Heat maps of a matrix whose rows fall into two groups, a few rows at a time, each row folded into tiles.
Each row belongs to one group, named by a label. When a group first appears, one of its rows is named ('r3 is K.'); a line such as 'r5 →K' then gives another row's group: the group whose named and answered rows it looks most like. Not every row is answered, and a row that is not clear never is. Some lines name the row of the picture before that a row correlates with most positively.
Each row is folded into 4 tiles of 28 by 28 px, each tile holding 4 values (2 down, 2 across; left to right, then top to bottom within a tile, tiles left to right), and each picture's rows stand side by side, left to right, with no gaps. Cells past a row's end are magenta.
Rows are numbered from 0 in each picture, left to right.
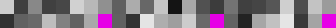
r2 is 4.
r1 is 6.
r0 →4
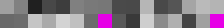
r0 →6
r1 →4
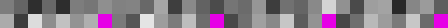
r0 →6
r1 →6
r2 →4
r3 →6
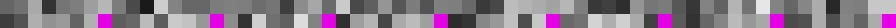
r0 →4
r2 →6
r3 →6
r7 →4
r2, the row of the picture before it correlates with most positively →1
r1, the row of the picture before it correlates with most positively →0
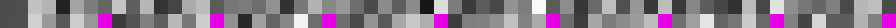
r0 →6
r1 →4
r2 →6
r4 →4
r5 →6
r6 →6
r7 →6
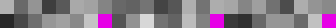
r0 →4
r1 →6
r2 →4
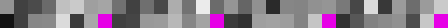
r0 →4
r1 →4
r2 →4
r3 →4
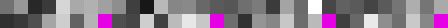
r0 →4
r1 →6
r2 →4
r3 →6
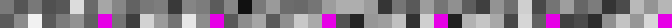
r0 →6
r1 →6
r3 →4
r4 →6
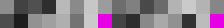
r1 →4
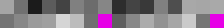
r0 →6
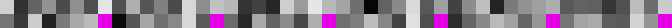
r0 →6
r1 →6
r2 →4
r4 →4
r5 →6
